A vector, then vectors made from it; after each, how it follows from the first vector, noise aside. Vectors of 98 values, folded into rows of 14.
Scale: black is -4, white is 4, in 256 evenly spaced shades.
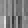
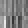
copied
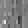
partly zeroed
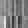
copied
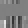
partly zeroed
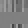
partly zeroed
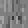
partly zeroed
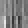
copied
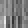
copied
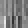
copied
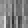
copied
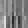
copied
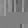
partly zeroed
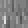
partly zeroed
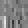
partly zeroed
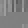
partly zeroed
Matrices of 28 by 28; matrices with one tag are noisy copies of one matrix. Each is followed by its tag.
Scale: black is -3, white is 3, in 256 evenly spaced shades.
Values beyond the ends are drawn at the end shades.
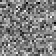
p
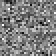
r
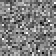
r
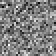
p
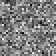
r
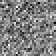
p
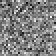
p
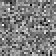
r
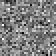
r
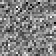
p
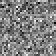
p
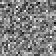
p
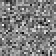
r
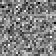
p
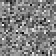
r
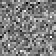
p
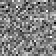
p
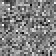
r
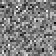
p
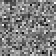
r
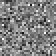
r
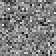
r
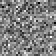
p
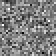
r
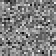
r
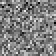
p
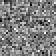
r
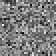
r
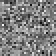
r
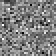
r
